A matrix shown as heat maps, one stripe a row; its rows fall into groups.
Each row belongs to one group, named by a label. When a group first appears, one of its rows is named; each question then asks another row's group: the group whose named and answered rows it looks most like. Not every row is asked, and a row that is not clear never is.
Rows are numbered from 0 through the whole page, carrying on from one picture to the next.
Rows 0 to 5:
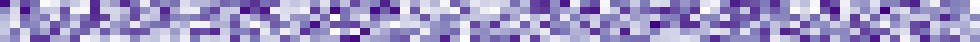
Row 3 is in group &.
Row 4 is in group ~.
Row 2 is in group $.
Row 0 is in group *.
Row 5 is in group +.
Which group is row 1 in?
*
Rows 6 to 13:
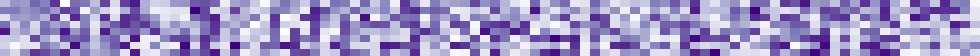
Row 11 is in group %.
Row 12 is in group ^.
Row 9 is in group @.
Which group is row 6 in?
~
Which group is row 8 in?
~
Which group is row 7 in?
+
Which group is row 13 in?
%
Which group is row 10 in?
@
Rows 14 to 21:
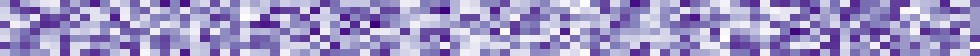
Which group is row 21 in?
$
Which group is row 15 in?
+
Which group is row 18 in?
+
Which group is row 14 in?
$
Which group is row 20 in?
*
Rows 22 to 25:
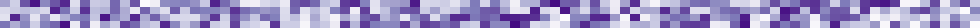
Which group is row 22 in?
%
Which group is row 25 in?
@
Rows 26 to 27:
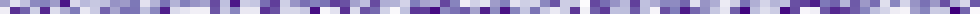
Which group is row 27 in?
@
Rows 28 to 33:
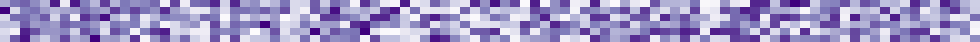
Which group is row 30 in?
$
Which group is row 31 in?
*
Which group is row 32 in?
&
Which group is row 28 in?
~
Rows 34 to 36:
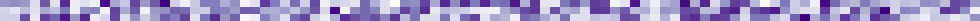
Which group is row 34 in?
@
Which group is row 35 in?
*
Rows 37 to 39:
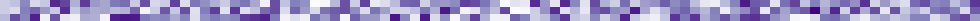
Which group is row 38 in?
$
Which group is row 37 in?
~
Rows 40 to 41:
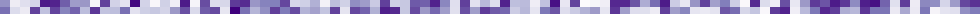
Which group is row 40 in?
^
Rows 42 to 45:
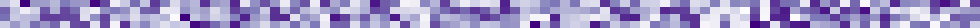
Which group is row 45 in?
~
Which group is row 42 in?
$
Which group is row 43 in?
^
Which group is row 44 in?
^
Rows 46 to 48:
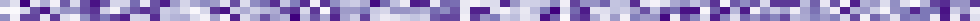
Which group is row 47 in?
&
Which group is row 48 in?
&
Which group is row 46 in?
$
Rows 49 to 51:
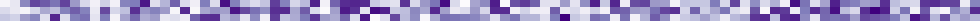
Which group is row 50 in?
^
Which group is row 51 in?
~
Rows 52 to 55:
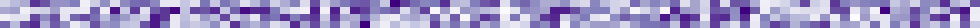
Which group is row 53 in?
*
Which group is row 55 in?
&
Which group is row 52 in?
+
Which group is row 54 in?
&
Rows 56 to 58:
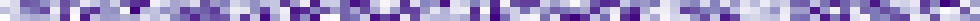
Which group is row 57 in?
%
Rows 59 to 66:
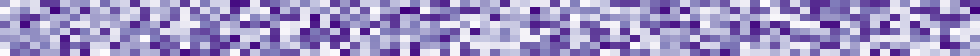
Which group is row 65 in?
*
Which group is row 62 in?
*
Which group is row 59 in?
^
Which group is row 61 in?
+
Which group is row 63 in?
~
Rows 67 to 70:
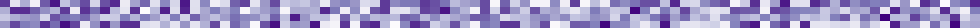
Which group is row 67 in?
^
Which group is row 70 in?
@
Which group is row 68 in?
$
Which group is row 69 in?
~
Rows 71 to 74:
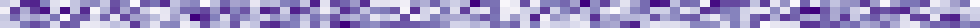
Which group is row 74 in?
+
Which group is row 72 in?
%
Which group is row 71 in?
&
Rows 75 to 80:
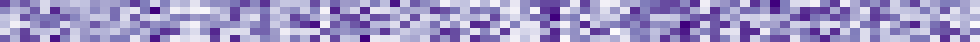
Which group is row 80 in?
&
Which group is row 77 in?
%
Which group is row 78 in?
&
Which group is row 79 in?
$
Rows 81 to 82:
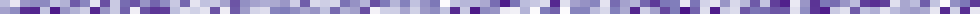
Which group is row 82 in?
&
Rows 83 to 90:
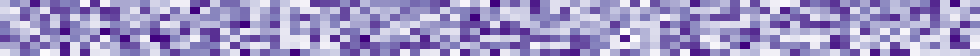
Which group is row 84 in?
~
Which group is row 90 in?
%
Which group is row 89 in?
@
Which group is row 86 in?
^
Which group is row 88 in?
*
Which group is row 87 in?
@
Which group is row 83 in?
+
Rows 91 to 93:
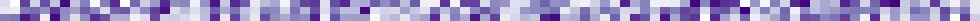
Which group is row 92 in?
&
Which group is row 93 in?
&
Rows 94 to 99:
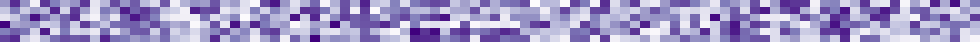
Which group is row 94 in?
@
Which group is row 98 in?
@
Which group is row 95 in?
~
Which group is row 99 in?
@
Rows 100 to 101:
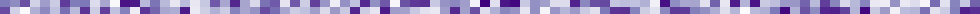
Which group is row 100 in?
@
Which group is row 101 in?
^
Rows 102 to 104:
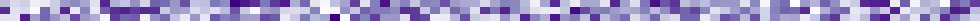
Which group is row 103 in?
@
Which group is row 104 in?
*
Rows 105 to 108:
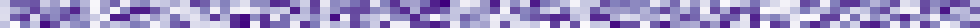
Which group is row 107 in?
*
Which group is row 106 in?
+
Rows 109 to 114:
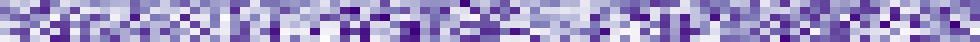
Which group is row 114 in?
~
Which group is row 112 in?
~
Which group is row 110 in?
+
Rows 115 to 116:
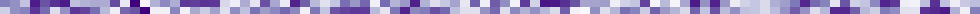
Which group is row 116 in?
+
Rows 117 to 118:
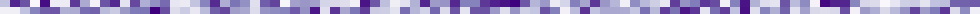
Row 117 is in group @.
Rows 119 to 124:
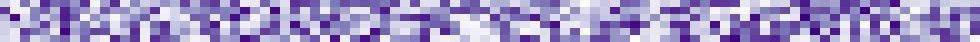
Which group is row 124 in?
*
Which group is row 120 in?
^
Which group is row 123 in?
$
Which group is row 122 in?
$
